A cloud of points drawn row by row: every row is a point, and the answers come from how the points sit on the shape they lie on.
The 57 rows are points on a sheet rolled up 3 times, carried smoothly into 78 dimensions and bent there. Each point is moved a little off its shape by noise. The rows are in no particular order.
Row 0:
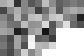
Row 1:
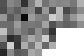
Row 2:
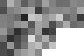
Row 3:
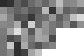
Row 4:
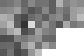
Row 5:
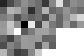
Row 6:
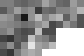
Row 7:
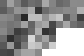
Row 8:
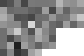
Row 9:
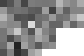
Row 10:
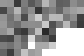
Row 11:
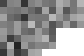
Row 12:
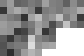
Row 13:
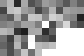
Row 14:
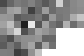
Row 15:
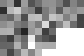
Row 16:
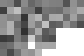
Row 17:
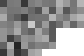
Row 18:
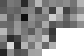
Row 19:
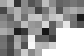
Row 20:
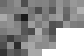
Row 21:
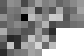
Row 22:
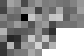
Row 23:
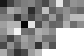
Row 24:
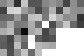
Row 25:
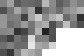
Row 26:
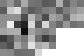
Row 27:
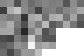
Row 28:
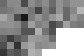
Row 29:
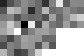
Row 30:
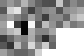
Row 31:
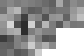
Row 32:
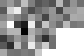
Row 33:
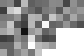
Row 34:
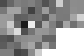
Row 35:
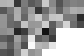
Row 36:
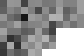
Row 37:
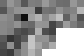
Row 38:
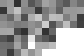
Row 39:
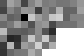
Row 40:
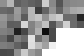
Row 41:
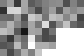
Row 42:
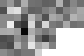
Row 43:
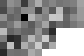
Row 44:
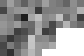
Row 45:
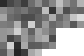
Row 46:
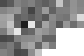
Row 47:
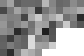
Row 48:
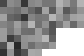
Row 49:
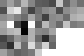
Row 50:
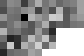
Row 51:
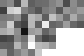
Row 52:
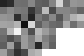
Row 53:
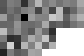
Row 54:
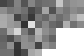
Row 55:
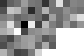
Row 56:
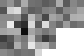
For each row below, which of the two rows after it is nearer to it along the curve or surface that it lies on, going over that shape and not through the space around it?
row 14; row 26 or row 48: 26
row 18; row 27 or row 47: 47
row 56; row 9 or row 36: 9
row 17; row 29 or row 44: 44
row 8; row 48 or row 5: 48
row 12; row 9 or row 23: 9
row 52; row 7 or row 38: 7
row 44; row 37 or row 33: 37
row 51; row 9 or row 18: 9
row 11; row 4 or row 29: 4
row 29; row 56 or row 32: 32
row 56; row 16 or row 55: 16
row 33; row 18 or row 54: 54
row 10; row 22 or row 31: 22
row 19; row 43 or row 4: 43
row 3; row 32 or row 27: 32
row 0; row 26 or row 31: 26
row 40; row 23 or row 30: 30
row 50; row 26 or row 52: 52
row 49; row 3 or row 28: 3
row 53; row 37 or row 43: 43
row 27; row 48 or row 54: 48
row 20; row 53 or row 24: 53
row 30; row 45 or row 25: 45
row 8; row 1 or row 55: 1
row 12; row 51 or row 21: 51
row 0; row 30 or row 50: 30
